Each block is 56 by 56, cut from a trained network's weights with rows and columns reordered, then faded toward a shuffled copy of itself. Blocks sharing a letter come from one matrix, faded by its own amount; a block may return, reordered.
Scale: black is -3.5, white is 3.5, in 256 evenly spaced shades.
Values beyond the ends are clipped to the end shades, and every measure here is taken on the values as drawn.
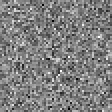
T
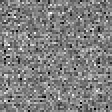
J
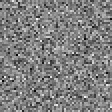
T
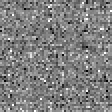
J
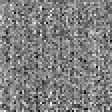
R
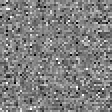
J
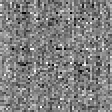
R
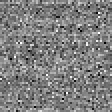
J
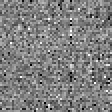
J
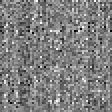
R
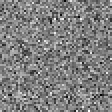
T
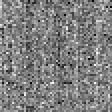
R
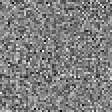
T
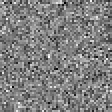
T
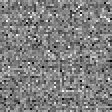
J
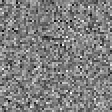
T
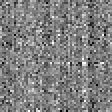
R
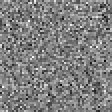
T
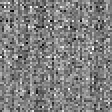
R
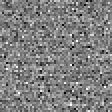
J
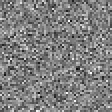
T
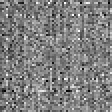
R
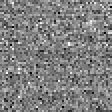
J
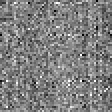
R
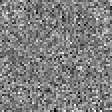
T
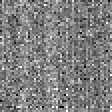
R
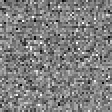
J
